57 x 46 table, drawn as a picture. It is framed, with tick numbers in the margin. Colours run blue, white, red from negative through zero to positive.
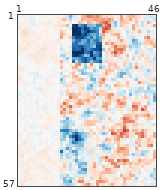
Grain: blotchy. Seam: vertical, 30% of the way across, the left part calmer. Ninth with the lowest average: top middle. Ninth with the highest average: bottom right. Histogram: skewed, a long tail of low values. Odd patch: lower, in the top middle.
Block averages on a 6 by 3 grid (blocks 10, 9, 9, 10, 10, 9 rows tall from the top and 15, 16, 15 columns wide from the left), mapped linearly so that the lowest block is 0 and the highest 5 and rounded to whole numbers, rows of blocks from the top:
4 1 4 | 4 0 4 | 3 4 3 | 3 4 5 | 3 1 5 | 4 3 4
